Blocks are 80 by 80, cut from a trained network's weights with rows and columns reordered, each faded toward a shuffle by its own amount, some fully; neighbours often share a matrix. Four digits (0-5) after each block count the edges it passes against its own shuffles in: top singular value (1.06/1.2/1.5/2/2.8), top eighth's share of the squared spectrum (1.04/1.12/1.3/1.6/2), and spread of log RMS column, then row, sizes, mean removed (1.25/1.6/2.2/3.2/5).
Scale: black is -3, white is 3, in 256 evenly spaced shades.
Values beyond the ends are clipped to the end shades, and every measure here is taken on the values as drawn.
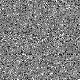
3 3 0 2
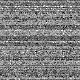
4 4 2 2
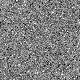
0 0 0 0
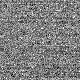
2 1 0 0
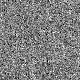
1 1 0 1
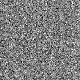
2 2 0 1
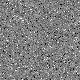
0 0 0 0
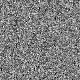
0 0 0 0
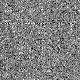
2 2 0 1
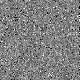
3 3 1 1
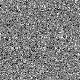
3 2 0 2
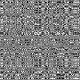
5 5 2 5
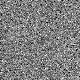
2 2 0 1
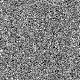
1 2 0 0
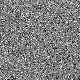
0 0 0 0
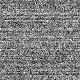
3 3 0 1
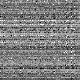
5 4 2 3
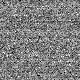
2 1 0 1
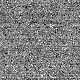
2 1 0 0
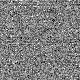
2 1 0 0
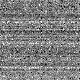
4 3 1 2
